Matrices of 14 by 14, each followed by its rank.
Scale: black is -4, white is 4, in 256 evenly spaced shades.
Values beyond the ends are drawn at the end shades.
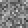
full rank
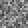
full rank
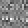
three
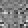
three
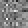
three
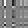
one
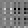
one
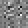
three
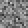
full rank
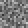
full rank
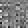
three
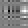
one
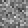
full rank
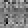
three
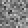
full rank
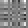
one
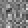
three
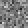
full rank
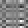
one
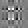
one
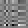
one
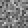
full rank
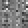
three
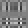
one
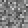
full rank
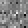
three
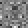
three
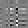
one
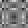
one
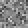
full rank
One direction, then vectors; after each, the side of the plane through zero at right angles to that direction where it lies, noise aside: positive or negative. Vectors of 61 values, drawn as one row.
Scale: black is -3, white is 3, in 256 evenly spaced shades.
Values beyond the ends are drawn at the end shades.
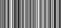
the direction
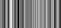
positive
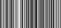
negative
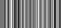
positive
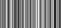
positive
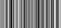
negative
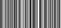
positive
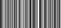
positive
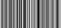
negative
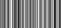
positive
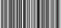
negative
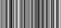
negative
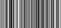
negative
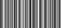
positive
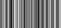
negative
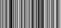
negative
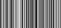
negative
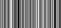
positive
